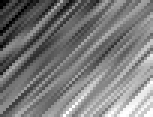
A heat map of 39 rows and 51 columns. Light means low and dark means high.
Grain: diagonal, up to the right. Ninth with the highest average: top left. Mirror symmetry: none. Slope: up to the top left. Ninth with the lowest average: bottom right.
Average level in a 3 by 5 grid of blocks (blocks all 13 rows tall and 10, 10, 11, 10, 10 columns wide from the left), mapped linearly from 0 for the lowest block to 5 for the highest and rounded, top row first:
5 4 4 3 2 / 4 4 3 3 2 / 3 3 2 1 0
